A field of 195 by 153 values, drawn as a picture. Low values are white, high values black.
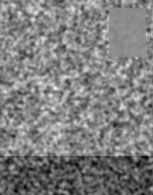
Seam: horizontal, 80% of the way down, the bottom part higher. Average level on the scale: 50%. Lone odd cells: none. Calmest part: top right. Stripes: none. Odd patch: calmer, in the top right. Grain: blotchy.
